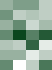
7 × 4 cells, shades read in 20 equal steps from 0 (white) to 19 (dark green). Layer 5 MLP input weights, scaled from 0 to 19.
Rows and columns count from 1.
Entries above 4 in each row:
4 4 3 4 3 3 3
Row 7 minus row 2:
1 -5 -1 9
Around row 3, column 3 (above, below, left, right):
6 13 12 7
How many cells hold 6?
2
